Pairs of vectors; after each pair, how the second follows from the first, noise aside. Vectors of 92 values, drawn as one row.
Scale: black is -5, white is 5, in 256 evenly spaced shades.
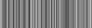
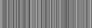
shrunk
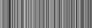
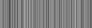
shrunk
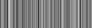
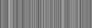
shrunk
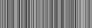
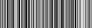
scaled up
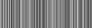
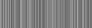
shrunk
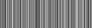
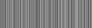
shrunk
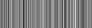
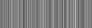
shrunk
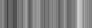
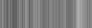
shrunk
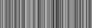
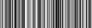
scaled up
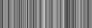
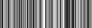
scaled up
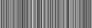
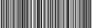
scaled up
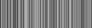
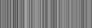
shrunk
